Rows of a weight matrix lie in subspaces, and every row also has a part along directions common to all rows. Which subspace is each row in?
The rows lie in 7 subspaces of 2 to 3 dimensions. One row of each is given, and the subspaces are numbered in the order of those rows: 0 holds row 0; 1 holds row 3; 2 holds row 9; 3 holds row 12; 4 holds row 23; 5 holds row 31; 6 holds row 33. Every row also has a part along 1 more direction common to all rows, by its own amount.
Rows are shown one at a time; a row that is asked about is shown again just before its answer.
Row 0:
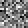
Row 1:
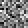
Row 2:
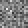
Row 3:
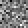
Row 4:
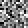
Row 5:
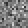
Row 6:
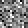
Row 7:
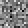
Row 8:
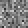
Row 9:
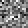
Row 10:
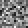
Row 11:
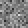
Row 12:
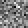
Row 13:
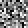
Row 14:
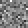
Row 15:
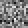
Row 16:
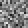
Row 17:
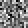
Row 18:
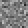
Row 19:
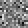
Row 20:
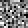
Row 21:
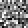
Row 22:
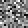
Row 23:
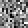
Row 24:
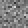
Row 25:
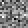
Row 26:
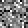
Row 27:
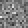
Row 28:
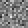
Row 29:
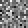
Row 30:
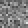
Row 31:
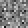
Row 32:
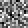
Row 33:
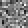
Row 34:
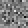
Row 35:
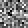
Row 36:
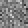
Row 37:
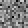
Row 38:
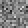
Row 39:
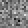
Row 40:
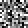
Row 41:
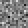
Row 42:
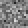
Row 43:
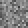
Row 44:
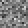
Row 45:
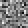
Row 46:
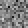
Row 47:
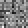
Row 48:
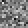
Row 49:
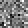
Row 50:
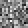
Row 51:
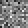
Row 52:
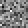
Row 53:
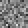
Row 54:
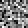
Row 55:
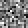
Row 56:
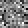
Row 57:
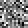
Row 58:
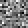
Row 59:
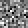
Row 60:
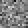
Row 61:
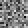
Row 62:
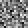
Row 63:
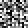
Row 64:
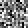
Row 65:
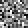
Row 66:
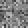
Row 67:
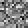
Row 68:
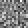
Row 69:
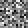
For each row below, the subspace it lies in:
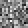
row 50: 4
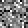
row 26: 6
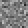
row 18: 6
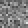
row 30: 4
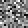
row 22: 3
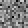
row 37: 2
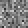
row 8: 5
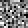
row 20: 5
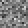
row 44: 2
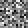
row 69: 0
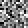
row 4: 0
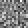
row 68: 4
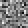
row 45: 6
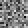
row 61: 4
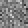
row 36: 4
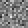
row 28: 1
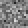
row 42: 3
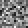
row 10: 3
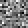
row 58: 6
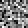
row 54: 4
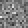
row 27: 5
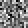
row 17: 3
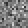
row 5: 2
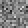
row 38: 3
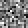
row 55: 5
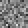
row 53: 0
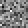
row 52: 6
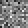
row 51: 4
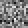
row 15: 3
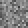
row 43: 5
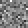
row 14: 1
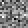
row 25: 2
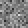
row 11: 1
